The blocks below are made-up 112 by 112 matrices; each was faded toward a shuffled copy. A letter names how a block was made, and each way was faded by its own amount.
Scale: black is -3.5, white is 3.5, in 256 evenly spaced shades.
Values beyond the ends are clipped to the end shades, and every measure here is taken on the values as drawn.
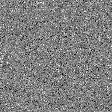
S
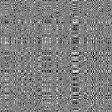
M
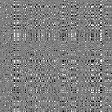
M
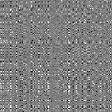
M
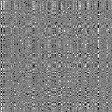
M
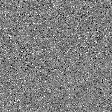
S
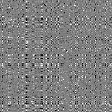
M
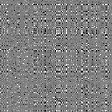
M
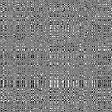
M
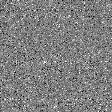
S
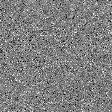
S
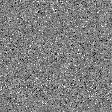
S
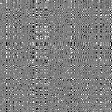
M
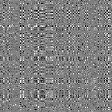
M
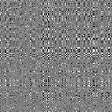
M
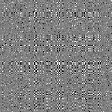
M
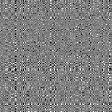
M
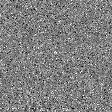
S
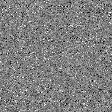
S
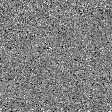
S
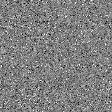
S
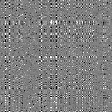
M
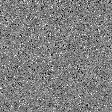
S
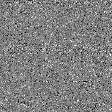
S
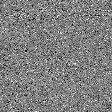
S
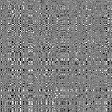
M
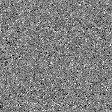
S
